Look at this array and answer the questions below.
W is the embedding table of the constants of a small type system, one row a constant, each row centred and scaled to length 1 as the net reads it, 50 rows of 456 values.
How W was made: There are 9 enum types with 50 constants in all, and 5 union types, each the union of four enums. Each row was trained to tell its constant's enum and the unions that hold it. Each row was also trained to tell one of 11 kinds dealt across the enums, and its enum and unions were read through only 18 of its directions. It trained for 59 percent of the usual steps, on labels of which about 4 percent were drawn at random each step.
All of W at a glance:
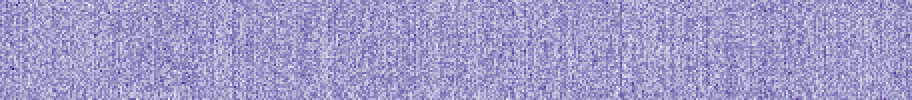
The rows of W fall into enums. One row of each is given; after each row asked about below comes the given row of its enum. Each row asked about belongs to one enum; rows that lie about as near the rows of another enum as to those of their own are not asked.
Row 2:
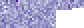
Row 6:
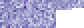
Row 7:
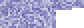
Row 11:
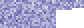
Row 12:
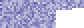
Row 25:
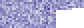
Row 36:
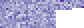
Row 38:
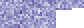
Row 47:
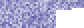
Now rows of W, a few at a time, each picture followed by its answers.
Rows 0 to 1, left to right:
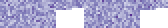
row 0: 7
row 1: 38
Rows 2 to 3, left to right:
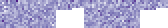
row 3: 11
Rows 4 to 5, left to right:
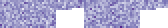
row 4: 25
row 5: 36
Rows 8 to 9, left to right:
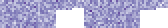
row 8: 12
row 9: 38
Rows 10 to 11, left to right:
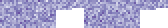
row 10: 11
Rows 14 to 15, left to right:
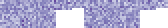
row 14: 6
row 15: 38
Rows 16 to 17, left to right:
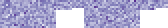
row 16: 6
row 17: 11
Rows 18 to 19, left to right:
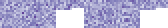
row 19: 38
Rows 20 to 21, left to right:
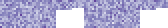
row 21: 36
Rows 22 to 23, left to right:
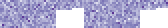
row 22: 2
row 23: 25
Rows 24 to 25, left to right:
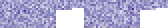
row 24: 36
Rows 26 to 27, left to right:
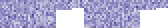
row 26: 36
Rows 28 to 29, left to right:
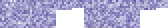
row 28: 25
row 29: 11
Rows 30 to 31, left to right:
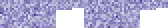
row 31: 12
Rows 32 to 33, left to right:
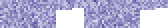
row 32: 12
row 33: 38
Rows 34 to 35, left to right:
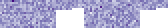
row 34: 11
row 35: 47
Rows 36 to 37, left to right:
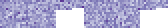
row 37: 38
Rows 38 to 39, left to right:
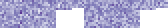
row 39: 6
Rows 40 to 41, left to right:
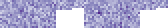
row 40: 11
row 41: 6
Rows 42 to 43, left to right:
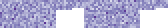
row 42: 12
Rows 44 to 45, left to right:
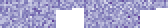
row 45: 36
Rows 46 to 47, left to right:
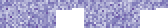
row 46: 25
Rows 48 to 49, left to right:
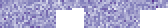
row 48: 36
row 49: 2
